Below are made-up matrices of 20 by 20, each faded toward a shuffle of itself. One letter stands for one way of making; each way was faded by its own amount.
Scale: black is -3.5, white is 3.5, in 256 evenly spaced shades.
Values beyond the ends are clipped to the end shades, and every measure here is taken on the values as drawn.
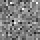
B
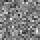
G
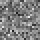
B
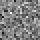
B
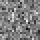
G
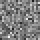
G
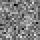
B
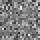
G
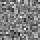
G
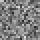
G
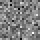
B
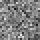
G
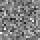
B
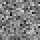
B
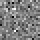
B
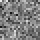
G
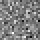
B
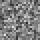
G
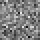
B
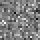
B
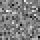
B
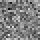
G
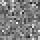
B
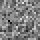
G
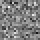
B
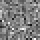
B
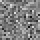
G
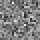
G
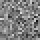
G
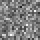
G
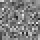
G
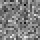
G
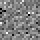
B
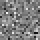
B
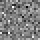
B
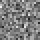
G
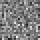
B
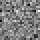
B
